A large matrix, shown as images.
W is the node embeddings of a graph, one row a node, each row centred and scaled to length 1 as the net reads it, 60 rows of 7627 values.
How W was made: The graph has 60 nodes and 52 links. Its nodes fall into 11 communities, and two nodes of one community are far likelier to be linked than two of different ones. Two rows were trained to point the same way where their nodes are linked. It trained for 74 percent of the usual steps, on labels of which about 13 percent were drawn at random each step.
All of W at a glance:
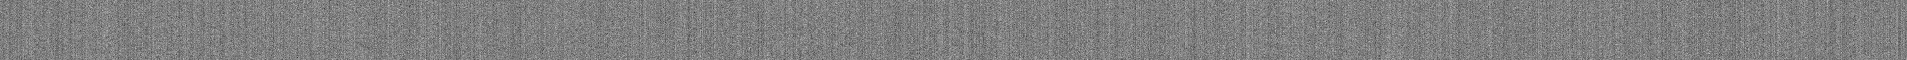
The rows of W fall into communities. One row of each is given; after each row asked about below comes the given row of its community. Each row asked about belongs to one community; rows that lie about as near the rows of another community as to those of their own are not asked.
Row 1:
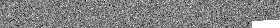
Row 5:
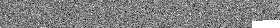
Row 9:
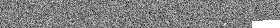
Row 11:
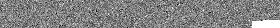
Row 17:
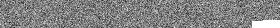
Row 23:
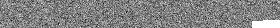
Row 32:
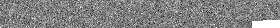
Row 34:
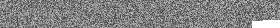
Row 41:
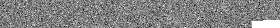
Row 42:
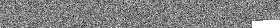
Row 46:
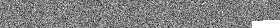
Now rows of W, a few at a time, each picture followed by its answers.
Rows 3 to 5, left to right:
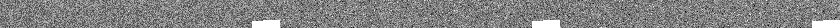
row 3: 46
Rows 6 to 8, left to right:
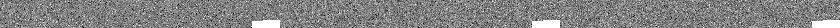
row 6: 32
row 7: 5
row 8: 11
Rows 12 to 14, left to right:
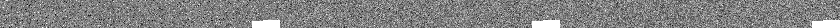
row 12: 34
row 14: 23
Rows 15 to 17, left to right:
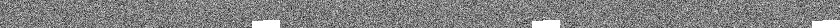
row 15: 5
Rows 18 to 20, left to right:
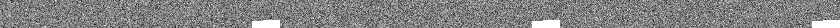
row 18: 1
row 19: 46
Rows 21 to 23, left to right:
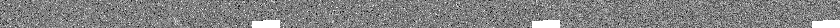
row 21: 41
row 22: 34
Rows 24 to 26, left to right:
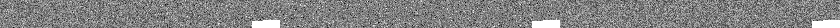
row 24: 9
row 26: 42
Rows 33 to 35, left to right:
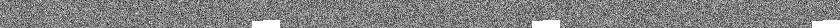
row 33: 46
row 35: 17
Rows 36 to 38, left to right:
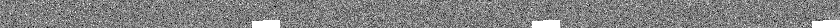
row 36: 17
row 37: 1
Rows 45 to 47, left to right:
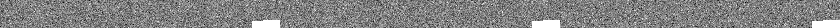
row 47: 41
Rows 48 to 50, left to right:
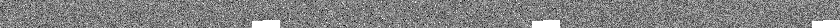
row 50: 5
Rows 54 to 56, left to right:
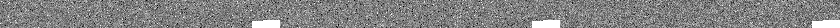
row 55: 42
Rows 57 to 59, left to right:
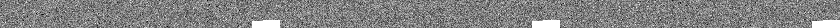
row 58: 34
